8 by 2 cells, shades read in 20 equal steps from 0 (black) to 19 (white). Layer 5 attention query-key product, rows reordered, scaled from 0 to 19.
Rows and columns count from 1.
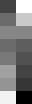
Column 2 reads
19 15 10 7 6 5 4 0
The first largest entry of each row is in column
2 2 1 1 1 1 1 1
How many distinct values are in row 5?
2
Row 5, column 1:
9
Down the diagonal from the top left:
5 15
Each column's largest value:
18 19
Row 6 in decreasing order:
12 5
